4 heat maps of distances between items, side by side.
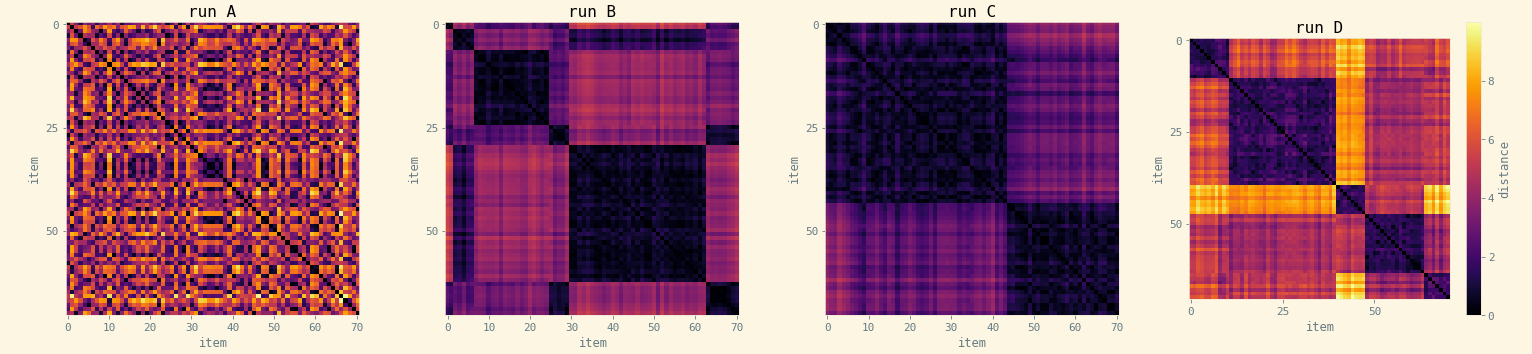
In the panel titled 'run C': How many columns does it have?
71
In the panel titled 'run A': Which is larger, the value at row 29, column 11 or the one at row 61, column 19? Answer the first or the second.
the first
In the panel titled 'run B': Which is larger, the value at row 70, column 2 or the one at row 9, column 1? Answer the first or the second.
the first
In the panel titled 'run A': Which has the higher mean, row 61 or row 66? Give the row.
66
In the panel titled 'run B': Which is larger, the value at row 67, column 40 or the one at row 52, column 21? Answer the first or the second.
the second
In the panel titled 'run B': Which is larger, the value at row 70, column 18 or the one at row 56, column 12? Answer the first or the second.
the second
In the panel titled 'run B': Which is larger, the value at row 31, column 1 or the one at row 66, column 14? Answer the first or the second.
the first
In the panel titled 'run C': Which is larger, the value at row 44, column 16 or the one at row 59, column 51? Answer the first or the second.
the first
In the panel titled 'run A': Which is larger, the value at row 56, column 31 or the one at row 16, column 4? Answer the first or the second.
the second
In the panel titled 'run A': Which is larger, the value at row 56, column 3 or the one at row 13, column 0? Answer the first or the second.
the first
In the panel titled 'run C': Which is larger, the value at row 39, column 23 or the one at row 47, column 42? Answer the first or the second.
the second
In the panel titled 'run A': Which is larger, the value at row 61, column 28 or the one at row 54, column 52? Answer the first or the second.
the second
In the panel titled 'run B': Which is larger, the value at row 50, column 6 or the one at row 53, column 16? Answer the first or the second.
the second
